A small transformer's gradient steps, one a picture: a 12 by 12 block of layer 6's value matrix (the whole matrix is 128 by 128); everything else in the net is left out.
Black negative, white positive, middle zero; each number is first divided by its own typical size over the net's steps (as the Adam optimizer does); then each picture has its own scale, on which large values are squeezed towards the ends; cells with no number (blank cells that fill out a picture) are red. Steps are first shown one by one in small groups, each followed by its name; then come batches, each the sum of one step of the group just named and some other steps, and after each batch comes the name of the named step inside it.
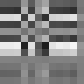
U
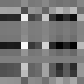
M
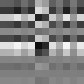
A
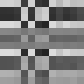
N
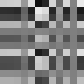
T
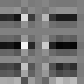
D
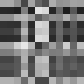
A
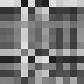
N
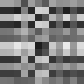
A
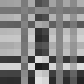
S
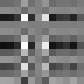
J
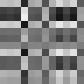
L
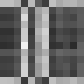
J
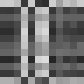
S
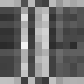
J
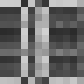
L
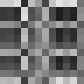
L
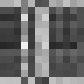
J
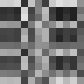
L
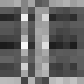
J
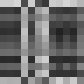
S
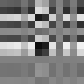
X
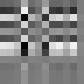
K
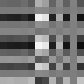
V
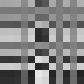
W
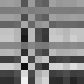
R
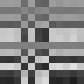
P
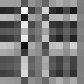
K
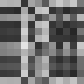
X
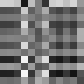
R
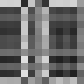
R
